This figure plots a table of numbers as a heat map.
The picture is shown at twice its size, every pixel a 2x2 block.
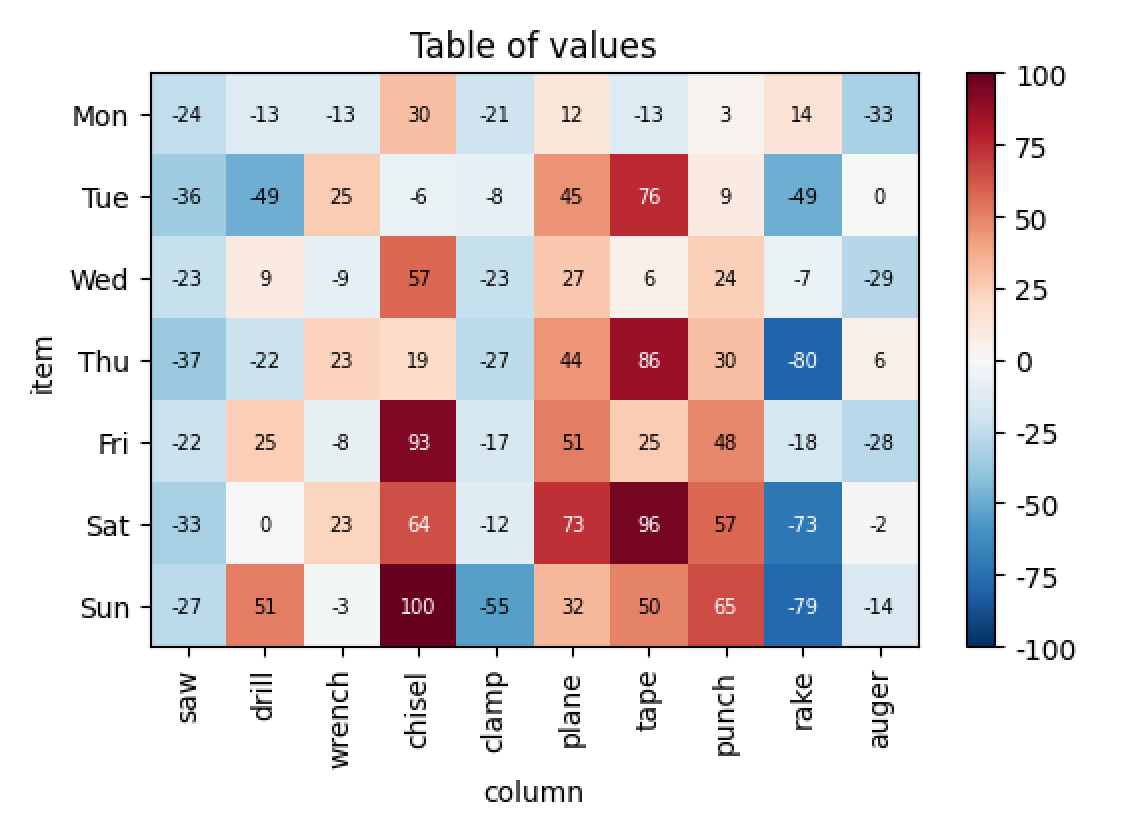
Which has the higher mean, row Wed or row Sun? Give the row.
Sun
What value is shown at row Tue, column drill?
-49
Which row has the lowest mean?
Mon
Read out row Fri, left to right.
-22 25 -8 93 -17 51 25 48 -18 -28
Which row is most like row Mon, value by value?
Wed
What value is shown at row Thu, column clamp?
-27
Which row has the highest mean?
Sat
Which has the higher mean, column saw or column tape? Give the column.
tape
